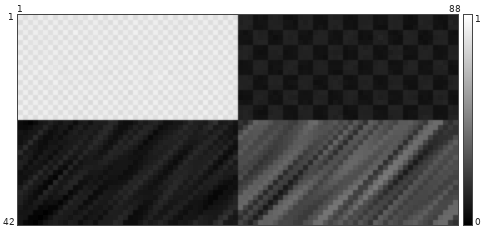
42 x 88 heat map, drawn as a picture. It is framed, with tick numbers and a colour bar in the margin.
The table splits into 2 rows of 2 panels. Panel 1,1: very high, checkered, faint in contrast. Panel 1,2: very low, checkered, faint in contrast. Panel 2,1: very low, slanting up to the right, faint in contrast. Panel 2,2: low, slanting up to the right.
